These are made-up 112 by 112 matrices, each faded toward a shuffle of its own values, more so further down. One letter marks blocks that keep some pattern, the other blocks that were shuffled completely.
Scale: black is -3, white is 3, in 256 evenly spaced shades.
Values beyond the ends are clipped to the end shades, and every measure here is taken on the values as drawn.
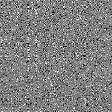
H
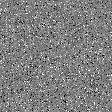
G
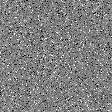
G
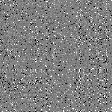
H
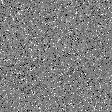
G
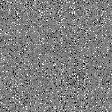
H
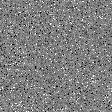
G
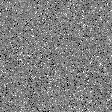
G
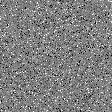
G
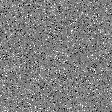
G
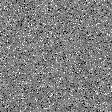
G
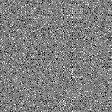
H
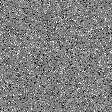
G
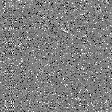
H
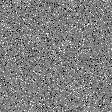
G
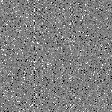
H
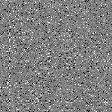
H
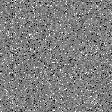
H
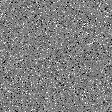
G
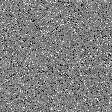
G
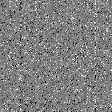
H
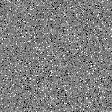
H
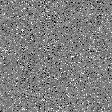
H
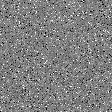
G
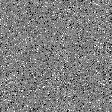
H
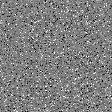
H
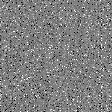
H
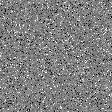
G
